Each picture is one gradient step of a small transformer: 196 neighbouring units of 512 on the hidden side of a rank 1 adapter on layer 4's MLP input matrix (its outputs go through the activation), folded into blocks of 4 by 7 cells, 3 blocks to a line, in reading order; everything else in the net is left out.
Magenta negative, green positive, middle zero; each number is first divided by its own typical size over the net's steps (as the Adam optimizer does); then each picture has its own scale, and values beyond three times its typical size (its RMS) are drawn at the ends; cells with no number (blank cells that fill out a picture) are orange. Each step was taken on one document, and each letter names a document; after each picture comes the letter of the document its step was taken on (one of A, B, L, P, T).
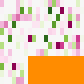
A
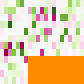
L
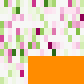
L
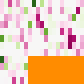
A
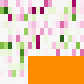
L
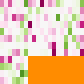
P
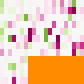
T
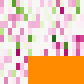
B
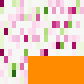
T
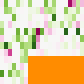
L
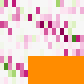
B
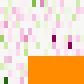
A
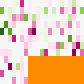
T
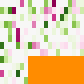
L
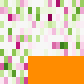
P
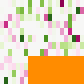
B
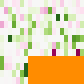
A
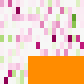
B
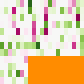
L
